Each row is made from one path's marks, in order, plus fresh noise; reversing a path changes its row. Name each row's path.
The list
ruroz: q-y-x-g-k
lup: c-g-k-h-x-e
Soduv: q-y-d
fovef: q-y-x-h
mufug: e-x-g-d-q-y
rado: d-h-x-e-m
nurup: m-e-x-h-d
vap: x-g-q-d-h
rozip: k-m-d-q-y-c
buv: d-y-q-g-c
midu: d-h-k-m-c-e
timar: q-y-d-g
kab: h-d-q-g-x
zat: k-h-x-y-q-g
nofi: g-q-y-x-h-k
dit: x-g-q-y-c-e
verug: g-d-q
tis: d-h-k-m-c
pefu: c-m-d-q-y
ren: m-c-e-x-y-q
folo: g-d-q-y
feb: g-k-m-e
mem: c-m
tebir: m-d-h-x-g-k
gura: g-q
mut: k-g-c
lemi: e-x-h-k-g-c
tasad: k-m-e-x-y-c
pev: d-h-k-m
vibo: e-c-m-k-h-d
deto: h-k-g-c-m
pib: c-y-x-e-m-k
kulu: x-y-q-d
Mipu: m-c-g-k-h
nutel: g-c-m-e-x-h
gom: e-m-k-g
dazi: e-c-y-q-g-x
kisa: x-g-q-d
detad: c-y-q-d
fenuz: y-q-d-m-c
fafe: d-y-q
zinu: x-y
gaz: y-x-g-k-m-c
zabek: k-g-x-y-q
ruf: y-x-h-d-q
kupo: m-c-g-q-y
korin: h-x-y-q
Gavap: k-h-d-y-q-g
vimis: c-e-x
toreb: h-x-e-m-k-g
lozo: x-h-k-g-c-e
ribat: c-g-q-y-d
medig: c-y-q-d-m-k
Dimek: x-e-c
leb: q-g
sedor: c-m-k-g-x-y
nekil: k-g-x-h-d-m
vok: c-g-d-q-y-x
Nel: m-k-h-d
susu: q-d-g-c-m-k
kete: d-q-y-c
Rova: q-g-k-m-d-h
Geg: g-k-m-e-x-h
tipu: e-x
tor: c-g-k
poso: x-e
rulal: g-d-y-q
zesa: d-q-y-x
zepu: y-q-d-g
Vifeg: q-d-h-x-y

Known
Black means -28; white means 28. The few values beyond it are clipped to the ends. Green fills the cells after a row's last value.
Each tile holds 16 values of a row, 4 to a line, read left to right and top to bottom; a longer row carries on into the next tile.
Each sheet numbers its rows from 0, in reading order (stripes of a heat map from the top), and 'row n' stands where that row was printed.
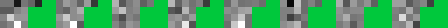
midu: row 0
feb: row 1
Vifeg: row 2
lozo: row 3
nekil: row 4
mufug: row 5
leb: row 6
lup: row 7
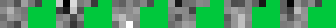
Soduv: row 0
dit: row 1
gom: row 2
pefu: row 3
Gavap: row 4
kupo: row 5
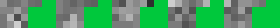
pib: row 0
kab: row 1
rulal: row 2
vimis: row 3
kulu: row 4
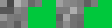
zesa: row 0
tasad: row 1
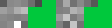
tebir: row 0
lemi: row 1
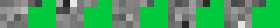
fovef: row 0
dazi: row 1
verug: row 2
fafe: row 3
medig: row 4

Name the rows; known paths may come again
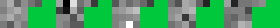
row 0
lemi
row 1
dit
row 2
tebir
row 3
ruroz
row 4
pefu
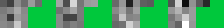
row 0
folo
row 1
zinu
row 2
tis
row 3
Nel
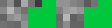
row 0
Soduv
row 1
tasad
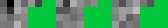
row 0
kupo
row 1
zesa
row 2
fovef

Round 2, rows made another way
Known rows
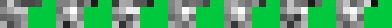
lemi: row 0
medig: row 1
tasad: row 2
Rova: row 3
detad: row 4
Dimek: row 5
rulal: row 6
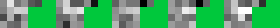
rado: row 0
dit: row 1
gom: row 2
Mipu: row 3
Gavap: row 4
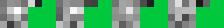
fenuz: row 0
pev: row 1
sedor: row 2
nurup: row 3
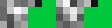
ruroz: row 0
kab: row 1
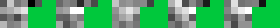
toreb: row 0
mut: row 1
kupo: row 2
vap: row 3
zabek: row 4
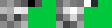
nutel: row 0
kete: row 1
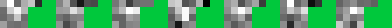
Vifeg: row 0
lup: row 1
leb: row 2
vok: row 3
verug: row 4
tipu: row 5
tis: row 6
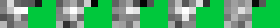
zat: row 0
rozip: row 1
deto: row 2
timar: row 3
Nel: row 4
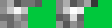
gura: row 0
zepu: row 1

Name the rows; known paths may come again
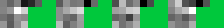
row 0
tor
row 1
gom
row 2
toreb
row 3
lozo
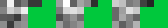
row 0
poso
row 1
ruf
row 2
tebir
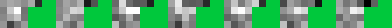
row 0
pefu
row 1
Nel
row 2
zat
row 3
dazi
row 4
fafe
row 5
gaz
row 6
Mipu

